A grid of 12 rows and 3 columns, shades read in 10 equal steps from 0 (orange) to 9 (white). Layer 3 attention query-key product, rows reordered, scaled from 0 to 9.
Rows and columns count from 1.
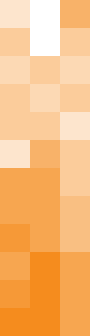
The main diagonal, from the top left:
7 9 6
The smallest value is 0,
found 4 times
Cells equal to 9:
2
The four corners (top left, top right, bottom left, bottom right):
7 3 0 2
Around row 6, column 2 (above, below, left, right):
5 2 7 5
